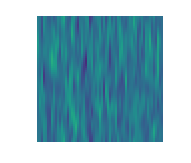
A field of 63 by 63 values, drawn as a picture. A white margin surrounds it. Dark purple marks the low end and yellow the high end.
Slope: none. Average level on the scale: 40%. Grain: streaks running down. Histogram: bell-shaped.
